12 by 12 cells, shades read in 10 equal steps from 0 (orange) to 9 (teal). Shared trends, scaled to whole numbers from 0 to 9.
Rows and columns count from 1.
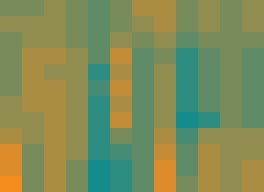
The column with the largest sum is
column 5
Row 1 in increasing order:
3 3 4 4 4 5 5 5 5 5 5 6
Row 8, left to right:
4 4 3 4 8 2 6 4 9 8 5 6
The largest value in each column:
5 5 4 5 9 8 6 5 9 8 5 6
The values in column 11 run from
4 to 5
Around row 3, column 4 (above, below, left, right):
5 4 4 6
